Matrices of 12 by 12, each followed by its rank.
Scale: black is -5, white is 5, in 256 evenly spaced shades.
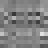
two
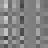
one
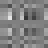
one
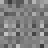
two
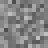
full rank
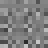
two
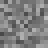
full rank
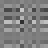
one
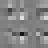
two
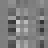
one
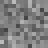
full rank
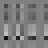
one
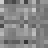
two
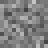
full rank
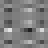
one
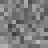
full rank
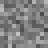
full rank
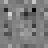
two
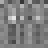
two
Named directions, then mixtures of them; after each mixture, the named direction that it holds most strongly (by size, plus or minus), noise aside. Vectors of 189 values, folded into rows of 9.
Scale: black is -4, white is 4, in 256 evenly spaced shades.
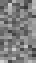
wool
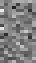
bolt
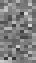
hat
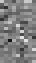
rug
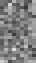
wool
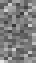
hat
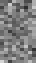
wool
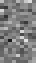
rug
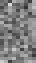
wool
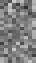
wool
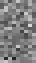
hat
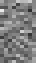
bolt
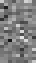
rug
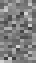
hat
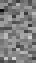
hat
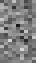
rug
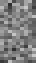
wool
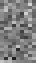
hat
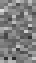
hat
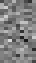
rug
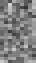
wool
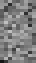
hat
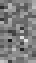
wool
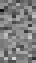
hat
